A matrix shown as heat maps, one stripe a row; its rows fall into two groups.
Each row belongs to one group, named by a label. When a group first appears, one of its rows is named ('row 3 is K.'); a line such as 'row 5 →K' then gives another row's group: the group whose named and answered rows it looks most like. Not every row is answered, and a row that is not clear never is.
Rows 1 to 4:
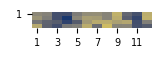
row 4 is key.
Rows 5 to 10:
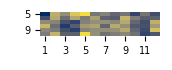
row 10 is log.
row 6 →log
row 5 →log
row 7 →key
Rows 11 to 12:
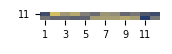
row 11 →log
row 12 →key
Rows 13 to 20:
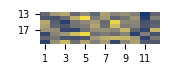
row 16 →key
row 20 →log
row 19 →key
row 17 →key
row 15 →key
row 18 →log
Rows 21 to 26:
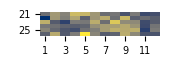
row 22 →log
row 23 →key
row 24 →key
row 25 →key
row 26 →log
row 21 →log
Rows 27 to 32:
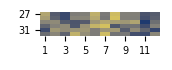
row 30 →log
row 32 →log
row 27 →key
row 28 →key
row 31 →log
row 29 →key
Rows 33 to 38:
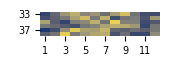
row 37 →log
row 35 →key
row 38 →log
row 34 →log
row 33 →log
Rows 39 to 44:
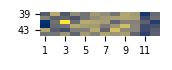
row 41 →log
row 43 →key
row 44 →log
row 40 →key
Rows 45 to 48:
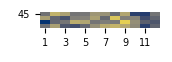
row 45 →log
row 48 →key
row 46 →key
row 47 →log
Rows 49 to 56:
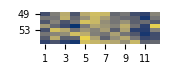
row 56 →key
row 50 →log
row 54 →log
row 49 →log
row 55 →log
